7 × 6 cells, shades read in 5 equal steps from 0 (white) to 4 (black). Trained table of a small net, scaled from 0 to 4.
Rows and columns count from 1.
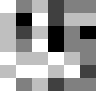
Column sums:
4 14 4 18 10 16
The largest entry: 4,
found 4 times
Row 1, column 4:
3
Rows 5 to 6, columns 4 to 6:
0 1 2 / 1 0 3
